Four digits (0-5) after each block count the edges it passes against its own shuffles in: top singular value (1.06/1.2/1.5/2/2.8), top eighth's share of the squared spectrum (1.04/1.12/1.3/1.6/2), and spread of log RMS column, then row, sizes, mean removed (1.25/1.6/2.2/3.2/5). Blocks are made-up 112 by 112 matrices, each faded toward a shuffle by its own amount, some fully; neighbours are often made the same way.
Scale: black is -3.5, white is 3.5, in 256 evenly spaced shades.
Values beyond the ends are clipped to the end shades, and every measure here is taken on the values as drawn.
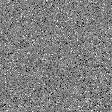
1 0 0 1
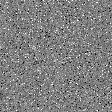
0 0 0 0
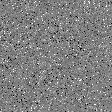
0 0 0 0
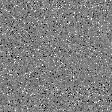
1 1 1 1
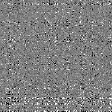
2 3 3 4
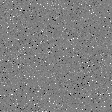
0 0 0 0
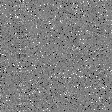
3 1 0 0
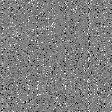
4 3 2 1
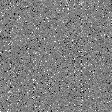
3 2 1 0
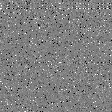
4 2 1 1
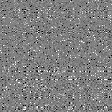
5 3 2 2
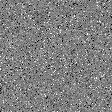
0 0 0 0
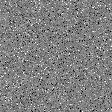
0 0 0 0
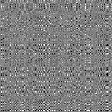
5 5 4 4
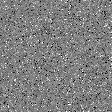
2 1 0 0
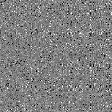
4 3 2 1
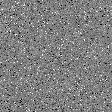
1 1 0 0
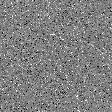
2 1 0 0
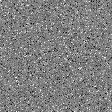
2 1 0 0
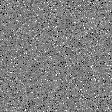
3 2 0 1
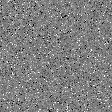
0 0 0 0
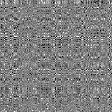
5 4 3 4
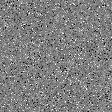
1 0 0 0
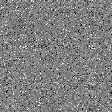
4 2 1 1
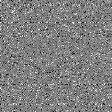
4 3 1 2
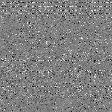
4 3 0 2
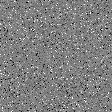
2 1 0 0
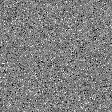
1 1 0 0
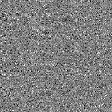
4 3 2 2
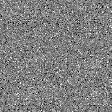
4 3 1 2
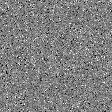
0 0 0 0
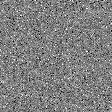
2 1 0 0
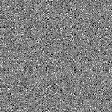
4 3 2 2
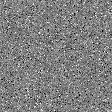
1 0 0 0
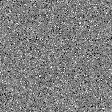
3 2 0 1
